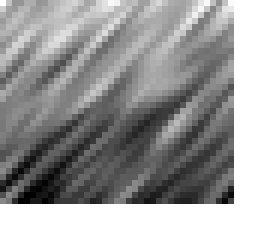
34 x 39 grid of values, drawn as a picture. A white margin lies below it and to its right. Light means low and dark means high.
The grain runs diagonally up to the right. There are no lone odd cells. There is an overall slope up to the bottom. The bottom left is the ninth with the highest average.
